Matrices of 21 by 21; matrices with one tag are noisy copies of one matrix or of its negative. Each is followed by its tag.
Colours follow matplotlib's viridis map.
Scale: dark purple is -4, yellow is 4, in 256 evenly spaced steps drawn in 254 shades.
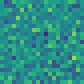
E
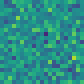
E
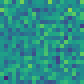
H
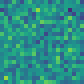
H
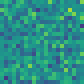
H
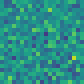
E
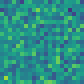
H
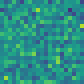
H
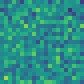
H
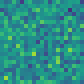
H
